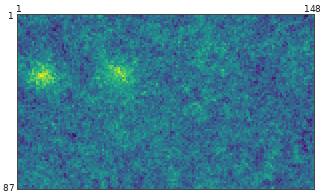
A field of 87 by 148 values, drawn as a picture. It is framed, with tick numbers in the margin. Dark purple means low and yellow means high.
Bumps: two. Average level on the scale: 40%. Mirror symmetry: none. Grain: blotchy.
